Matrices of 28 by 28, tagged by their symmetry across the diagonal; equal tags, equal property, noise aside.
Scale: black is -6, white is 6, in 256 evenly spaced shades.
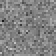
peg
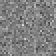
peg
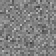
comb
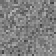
comb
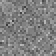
comb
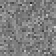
peg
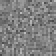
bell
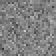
peg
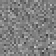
bell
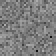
comb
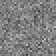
bell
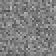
bell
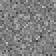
comb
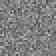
bell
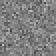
bell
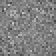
comb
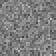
comb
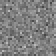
bell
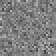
comb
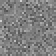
comb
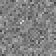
comb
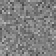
bell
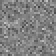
peg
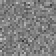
peg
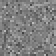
bell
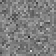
peg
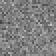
peg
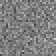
peg
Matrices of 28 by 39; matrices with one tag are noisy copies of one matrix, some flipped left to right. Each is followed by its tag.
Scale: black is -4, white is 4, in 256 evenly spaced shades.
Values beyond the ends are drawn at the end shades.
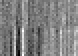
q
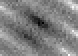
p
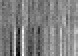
q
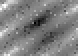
p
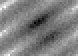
p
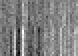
q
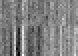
q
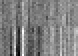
q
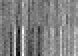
q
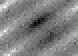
p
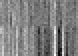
q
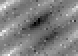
p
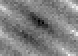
p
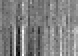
q
